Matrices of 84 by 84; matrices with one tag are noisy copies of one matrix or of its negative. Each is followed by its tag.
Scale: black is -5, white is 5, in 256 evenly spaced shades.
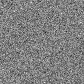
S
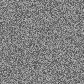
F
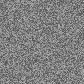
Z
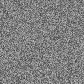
S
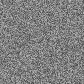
S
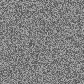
F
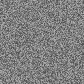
S
